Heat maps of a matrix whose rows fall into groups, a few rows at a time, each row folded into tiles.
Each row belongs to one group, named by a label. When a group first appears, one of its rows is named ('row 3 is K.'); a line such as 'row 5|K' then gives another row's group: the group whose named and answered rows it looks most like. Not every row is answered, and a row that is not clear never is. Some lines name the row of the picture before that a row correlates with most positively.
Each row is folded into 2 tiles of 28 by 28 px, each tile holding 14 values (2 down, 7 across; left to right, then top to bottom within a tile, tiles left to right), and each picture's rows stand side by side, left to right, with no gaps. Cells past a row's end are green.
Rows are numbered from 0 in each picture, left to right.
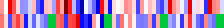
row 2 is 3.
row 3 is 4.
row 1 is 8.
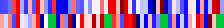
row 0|3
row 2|8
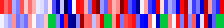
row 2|8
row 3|3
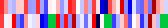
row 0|3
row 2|4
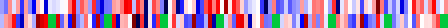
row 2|8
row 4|8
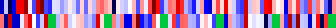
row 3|8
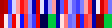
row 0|3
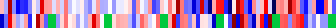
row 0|4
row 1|4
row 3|8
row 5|8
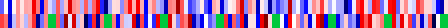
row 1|3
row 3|8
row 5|4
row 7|3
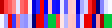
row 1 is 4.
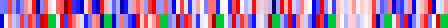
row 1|8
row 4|3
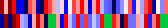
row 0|8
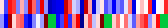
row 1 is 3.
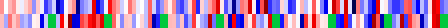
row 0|3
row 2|3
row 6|4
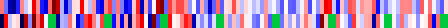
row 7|3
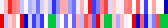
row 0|8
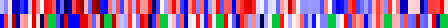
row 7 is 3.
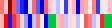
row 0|8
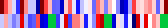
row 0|4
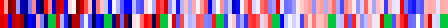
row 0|8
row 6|3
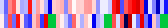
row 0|3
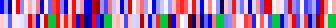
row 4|4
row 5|4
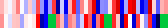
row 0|3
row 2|3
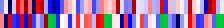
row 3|4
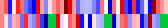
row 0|3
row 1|8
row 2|4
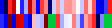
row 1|3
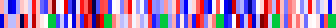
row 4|4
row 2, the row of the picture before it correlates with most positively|1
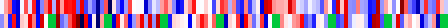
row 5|8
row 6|4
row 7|8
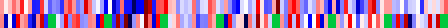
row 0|4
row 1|3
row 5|3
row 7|4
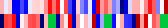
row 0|4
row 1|4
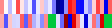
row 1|3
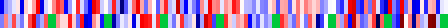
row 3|4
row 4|8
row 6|3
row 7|4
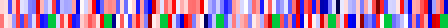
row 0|3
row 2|4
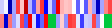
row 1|8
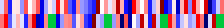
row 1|4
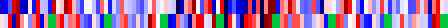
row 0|3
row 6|8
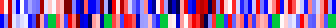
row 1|8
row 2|8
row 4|8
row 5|8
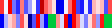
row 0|4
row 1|3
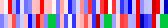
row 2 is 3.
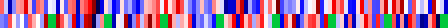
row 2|4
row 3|8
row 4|3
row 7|4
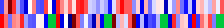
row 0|8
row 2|8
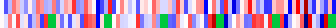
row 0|3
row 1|3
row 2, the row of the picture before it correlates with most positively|3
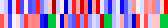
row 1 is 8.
